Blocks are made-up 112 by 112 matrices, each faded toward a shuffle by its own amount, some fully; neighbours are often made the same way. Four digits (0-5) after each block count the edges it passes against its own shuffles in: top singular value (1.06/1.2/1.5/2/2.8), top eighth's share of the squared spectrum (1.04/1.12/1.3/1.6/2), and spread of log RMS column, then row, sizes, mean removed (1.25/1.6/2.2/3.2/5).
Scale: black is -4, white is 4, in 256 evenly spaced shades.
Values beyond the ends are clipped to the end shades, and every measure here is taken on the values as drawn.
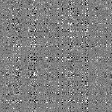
2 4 4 4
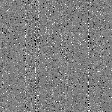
2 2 3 0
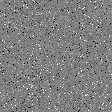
0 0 0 0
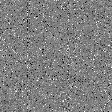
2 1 2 0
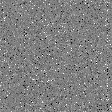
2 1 1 0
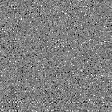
4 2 0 1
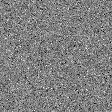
0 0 0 0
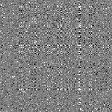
5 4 3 3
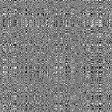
5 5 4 3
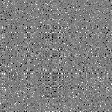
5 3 2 2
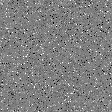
2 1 0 0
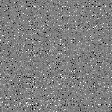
4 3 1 2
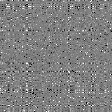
5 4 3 3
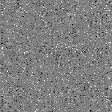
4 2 1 1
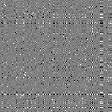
5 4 3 3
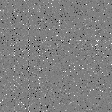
4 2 1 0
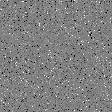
3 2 0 0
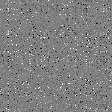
4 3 1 1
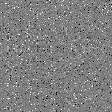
3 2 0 0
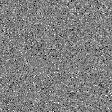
3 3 0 2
